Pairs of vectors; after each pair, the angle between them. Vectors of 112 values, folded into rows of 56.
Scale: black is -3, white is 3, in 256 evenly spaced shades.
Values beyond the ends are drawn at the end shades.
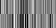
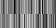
partly opposed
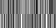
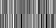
nearly opposite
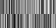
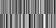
partly opposed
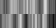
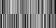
partly aligned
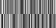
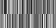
orthogonal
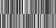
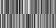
nearly parallel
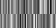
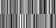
nearly opposite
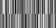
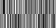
nearly opposite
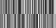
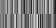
nearly opposite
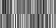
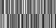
orthogonal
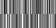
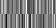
partly opposed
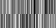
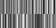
partly opposed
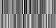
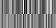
nearly parallel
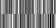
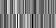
orthogonal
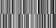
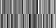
nearly opposite
